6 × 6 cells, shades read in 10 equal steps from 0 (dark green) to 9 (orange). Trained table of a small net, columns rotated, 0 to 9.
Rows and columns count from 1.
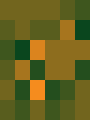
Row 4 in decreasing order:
6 5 5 3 1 1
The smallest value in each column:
2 0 1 1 2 0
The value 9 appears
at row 5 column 3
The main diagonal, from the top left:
4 4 8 5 2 4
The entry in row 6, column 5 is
3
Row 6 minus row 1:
-1 -2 0 -2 0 2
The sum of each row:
21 19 25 21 21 18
